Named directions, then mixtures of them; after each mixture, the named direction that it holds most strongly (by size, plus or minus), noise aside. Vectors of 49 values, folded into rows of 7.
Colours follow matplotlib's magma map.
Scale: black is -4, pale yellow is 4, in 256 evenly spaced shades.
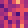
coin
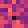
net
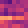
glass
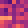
glass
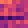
glass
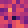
net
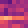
glass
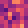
coin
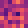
coin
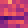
glass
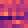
glass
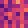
coin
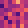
coin
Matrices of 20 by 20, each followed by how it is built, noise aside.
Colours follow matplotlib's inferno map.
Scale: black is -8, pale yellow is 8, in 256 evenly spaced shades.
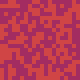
noise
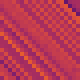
Toeplitz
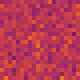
noise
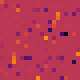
sparse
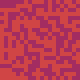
noise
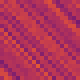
Toeplitz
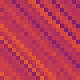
Toeplitz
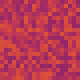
noise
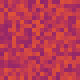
noise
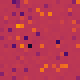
sparse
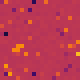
sparse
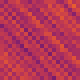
Toeplitz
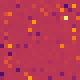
sparse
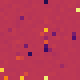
sparse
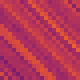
Toeplitz
